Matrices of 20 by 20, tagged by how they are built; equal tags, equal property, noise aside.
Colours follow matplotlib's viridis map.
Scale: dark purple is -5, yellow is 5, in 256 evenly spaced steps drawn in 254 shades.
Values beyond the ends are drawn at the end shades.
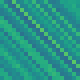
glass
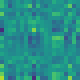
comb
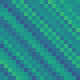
glass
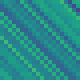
glass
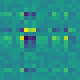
comb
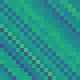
glass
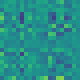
comb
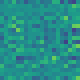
comb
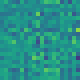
comb
